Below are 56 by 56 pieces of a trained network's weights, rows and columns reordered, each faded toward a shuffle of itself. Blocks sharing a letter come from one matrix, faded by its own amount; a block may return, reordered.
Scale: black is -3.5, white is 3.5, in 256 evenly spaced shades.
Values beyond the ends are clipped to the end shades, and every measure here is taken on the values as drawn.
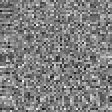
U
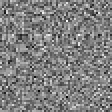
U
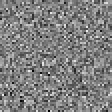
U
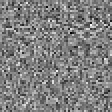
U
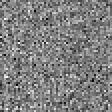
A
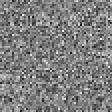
U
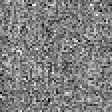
A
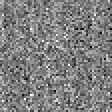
A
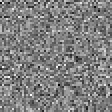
U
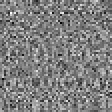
U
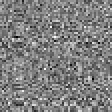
U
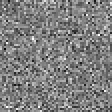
U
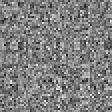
U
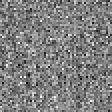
A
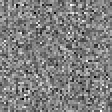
A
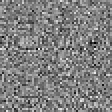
U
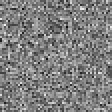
U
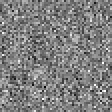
U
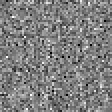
A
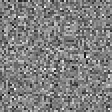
U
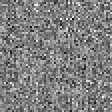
A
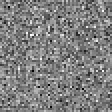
A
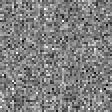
A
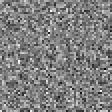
U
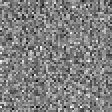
A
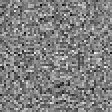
U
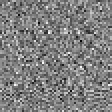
U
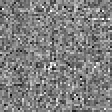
A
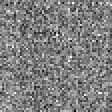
A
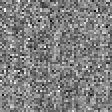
A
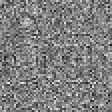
U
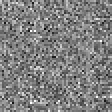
A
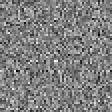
U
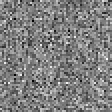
A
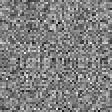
U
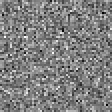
A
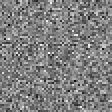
U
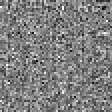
A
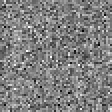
A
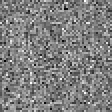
A
